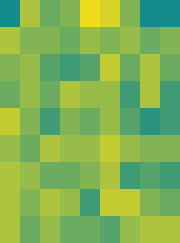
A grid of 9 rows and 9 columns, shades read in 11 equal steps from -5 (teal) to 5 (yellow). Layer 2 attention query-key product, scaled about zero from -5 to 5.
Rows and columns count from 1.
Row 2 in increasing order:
-1 -1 0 0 0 0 1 1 2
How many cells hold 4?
1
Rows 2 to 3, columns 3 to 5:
0 -1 1 / -2 -3 -2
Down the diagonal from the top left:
-5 0 -2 2 -1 3 -3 0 2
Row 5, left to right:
3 0 -3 0 -1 1 -2 -4 -3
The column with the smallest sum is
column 9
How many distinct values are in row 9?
4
